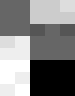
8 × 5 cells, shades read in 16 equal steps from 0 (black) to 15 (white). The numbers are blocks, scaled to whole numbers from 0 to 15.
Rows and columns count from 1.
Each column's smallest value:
6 6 0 0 0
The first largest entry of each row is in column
5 3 1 2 1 1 1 2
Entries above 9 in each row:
3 3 0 2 2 2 2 2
